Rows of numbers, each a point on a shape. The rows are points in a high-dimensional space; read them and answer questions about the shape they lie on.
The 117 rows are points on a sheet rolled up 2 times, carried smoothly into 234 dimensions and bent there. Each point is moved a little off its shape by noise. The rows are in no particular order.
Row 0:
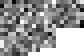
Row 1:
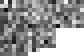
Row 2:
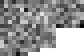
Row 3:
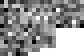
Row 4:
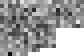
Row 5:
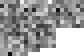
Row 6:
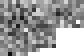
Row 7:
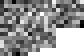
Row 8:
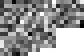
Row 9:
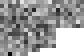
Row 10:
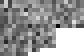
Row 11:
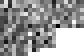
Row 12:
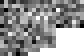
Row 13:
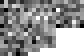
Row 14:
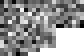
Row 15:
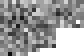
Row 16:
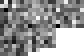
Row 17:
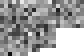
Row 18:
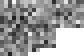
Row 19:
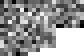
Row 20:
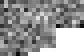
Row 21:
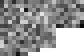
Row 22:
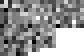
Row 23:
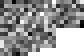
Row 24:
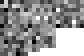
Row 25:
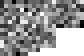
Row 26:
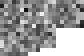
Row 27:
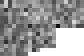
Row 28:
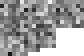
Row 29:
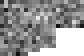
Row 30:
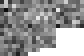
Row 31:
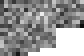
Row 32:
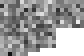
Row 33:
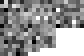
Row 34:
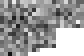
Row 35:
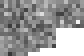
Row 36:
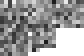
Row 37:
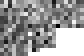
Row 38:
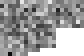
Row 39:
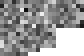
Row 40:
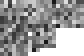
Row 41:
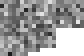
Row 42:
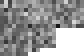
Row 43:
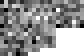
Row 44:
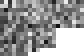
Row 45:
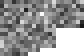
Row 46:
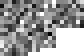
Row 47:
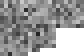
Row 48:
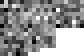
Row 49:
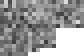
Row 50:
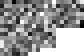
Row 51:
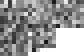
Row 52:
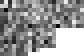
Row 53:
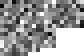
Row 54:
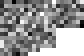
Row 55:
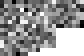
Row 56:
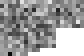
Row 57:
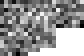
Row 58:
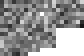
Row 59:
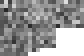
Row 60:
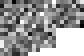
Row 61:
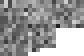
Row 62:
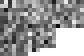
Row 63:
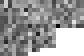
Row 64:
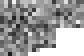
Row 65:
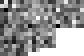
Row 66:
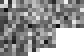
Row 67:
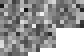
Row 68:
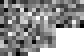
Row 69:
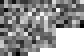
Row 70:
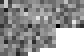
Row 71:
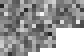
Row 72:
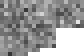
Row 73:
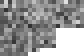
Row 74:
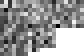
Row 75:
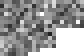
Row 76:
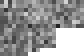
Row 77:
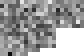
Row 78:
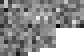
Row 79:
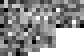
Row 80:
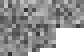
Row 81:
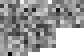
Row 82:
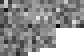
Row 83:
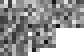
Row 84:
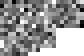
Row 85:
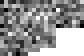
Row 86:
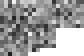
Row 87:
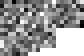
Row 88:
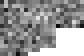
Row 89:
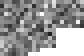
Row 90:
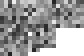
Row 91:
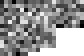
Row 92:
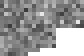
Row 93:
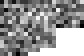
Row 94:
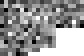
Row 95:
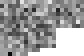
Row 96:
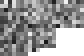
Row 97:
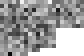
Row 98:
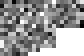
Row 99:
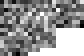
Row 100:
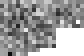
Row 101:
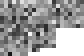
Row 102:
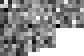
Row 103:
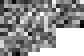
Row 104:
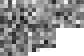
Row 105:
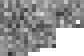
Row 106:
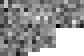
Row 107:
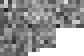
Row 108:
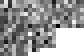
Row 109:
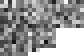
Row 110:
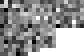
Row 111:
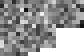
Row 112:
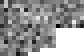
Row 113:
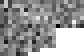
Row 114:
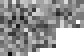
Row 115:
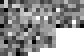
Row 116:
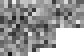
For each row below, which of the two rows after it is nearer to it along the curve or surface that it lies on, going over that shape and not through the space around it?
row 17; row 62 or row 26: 62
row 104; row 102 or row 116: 116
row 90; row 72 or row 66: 66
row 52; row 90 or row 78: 90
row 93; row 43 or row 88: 43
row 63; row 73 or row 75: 73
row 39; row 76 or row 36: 76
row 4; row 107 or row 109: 109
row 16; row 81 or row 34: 34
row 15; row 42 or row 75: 75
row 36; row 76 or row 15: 15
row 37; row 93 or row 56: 56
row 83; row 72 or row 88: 88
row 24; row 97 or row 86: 86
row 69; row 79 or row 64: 79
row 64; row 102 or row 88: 102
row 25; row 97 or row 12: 12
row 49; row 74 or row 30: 30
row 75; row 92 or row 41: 41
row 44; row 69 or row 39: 69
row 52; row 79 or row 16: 16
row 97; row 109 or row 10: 109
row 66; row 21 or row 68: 68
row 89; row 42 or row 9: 9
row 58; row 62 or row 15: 15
